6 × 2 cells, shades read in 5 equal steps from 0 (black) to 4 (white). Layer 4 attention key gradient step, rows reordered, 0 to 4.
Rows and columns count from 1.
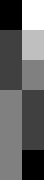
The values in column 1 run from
0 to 2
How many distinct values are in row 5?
2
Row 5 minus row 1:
2 -3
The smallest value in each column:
0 0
